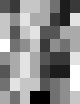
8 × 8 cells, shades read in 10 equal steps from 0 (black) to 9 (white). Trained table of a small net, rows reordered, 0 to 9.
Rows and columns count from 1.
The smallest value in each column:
3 2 5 0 0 1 1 2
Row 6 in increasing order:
1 1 2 3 6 6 8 9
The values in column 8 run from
2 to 9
